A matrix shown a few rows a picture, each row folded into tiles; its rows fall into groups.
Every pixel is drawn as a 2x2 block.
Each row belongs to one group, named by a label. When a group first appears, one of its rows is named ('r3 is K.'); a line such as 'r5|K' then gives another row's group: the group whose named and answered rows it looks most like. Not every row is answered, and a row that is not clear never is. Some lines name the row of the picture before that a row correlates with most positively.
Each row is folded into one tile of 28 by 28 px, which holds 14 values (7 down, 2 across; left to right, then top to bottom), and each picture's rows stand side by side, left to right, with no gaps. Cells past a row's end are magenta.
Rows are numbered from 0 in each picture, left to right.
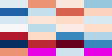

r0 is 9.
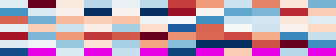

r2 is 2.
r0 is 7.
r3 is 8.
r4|9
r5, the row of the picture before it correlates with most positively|1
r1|2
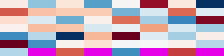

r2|7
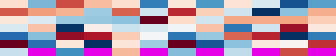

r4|2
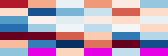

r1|9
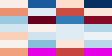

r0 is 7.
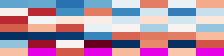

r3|9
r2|9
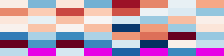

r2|8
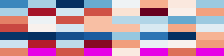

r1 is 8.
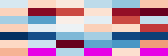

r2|8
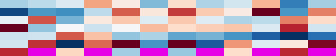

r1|9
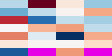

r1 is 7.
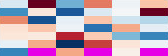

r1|9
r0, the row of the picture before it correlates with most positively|0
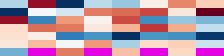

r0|7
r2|8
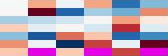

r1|9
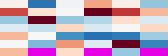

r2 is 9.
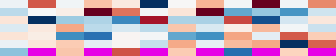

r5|9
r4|7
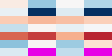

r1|2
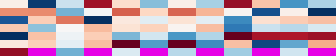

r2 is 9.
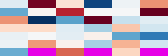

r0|7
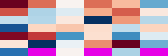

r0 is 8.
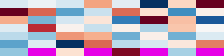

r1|9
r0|8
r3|7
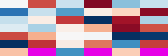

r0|9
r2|8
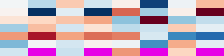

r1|2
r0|2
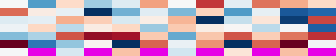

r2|9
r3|7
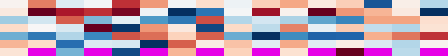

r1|8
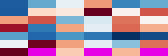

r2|8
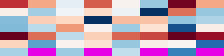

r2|2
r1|7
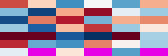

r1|8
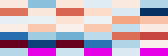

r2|2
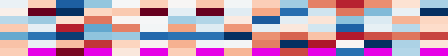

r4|7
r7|2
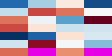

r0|8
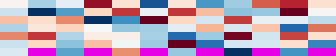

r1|7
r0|2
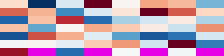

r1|7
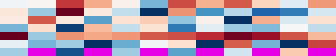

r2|2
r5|9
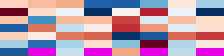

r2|8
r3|2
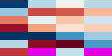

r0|8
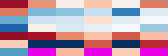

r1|9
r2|9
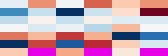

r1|9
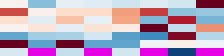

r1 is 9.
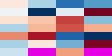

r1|8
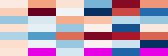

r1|2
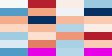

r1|2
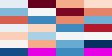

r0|7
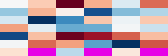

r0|7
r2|9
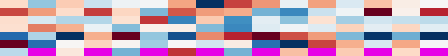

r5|9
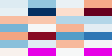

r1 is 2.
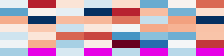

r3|7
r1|2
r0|7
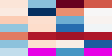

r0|2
